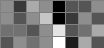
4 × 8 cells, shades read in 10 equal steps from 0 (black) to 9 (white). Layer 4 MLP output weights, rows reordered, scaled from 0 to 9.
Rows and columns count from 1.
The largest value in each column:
5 5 6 7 9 3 6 6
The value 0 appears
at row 1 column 5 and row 2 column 5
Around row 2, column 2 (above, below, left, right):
2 4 5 5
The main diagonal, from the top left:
5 3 3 5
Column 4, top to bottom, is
5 7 5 5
